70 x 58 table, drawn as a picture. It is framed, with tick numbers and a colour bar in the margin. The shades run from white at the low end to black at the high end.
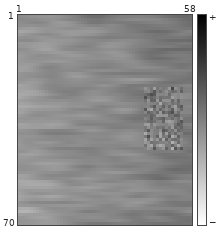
The field climbs toward the right. Streaks run across, left to right. The middle right is the roughest part. In the middle right lies a patch that is rougher than the rest.
